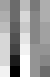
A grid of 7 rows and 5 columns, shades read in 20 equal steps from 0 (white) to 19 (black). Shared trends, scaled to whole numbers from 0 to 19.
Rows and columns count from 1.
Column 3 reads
5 3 4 2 1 0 0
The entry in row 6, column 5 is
9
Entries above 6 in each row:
3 2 3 3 3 3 3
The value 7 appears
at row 1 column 1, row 3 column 5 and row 4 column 5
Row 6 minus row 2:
-3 6 -3 -1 3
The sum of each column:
28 97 15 61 54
